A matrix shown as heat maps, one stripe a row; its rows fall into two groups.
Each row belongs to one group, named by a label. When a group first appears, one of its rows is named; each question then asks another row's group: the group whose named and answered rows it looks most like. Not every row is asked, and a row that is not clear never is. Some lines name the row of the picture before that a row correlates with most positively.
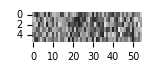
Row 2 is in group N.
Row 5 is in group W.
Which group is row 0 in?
W
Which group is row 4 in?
N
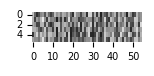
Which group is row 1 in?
N
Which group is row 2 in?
W
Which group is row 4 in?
N
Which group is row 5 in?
N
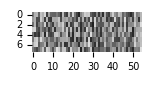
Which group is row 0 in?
N
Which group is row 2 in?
N
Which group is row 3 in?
W
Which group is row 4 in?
W
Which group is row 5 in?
N
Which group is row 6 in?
N
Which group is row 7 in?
W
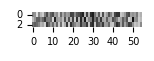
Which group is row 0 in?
N
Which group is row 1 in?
W
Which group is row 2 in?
N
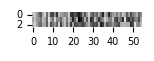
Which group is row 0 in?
N
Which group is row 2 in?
N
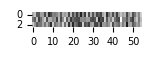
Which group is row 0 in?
W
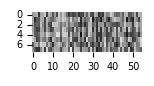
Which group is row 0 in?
N
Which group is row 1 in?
W
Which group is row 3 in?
W
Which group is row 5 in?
W
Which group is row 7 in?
W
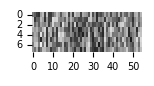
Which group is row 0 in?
W
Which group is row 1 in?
W
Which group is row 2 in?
W
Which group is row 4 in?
N
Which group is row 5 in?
N
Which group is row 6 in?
N
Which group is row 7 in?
N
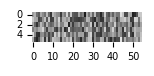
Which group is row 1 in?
N
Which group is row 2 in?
W
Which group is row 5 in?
W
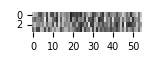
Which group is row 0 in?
N
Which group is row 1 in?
N
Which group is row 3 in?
W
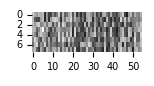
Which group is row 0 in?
W
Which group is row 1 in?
W
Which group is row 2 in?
N
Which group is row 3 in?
W
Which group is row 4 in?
W
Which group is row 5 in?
N
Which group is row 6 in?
N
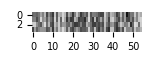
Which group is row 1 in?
N
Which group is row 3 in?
N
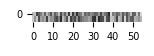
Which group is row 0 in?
W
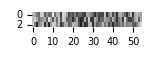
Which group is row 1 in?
N
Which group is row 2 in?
W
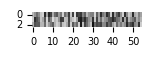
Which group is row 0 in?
W
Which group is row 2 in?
W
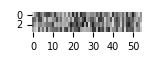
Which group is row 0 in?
W
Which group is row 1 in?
N
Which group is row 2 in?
N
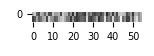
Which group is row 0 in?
W
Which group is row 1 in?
N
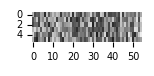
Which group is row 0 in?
W
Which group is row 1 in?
N
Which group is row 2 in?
W
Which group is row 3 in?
N
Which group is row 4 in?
W
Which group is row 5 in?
W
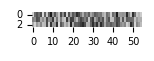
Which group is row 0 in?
W
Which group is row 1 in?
N
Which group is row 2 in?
N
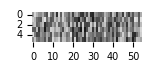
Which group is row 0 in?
N
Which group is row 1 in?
N
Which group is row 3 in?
W
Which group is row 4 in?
W
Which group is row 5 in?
W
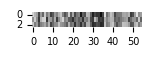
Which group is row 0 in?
N
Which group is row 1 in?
N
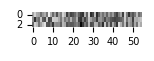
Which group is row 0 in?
N
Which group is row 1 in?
W
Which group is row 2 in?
N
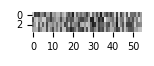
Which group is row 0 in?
W
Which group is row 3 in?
N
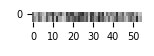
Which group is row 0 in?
N
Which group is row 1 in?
N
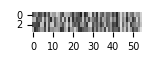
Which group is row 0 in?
W
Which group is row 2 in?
W
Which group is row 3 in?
W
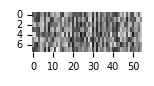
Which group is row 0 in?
W
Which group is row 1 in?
W
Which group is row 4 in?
W
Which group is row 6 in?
W
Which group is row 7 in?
W
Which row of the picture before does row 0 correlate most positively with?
0
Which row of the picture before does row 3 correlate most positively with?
2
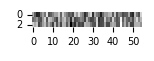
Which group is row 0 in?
W
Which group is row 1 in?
N
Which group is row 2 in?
N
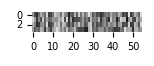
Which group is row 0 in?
W
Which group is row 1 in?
W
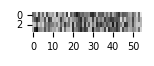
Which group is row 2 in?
W
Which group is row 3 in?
W
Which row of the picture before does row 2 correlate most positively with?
1
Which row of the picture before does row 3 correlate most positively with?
3
